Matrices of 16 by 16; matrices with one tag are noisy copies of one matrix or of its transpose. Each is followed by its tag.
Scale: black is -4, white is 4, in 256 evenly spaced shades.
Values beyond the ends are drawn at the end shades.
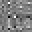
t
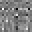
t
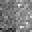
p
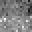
p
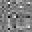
t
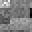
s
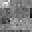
s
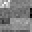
s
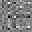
t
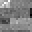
s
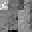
s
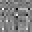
t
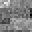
s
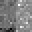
p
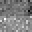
p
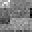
s
